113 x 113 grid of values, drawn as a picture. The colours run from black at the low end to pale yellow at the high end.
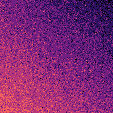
The ninth with the highest average is the bottom left. No regular stripes run through it. No row or column stands out. The ninth with the lowest average is the top right. There is an overall slope up to the bottom left. The halves do not mirror each other.
